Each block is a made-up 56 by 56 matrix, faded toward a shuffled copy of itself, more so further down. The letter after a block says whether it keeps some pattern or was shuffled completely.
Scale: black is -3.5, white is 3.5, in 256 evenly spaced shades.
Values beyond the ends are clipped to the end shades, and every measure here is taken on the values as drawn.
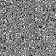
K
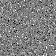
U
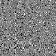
K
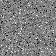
U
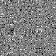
K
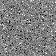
U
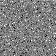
U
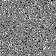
U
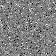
U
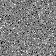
U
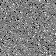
U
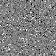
K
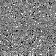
K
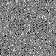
K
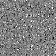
K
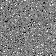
U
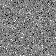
U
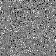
K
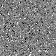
U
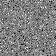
U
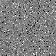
K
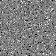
K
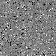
K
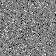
U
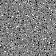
U
